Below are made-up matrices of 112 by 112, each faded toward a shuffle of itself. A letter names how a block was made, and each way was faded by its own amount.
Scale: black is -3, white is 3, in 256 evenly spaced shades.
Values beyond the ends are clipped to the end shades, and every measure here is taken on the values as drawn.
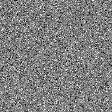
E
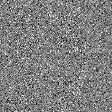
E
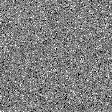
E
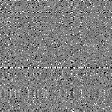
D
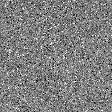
E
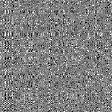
D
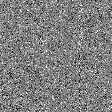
E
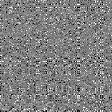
D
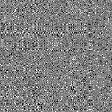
D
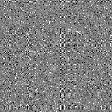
D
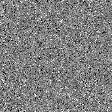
E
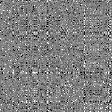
D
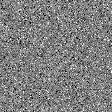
E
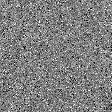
E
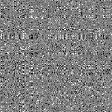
D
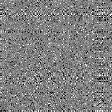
D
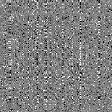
D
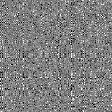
D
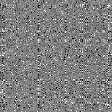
D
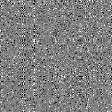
D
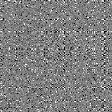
D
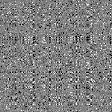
D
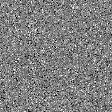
E
